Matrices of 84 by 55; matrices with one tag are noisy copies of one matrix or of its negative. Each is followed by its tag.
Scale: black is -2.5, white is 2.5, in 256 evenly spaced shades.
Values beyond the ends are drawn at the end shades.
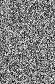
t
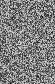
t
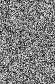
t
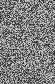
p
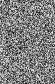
t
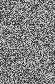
p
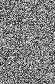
p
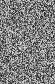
t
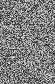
p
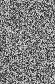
t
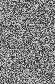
p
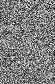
p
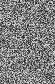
p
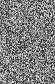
t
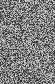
p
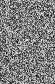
t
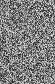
t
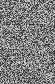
p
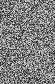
p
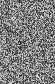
t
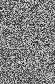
p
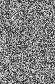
t
